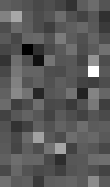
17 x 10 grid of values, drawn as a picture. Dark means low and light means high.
Mirror symmetry: none. Roughest part: middle right. Histogram: skewed, a long tail of high values. Grain: fine.
